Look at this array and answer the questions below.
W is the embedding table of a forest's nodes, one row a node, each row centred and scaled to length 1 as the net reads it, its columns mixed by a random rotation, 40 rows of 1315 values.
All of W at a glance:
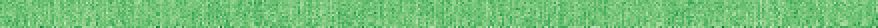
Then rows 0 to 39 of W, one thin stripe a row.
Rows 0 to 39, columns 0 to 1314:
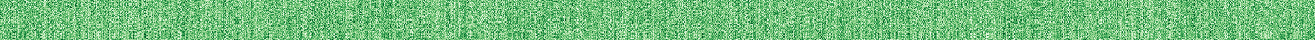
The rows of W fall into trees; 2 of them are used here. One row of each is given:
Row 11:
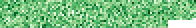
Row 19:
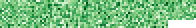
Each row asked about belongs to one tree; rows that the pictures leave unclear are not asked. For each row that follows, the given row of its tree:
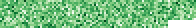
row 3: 11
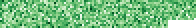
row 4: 11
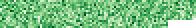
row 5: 11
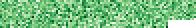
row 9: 19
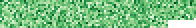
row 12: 11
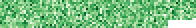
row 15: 11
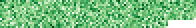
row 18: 11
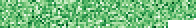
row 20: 19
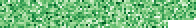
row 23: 19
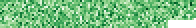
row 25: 11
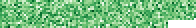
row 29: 19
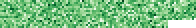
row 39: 19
